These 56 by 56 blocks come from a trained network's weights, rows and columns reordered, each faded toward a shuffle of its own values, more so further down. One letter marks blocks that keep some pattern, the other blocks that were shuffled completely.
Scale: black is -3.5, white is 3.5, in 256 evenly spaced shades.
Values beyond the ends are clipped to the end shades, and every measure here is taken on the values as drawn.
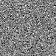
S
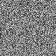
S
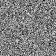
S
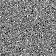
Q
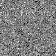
S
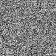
S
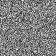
Q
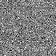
S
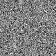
S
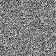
S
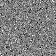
Q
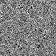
S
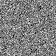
Q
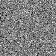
S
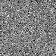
S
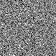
Q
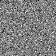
S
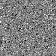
S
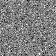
Q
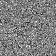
Q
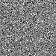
S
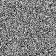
Q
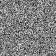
Q
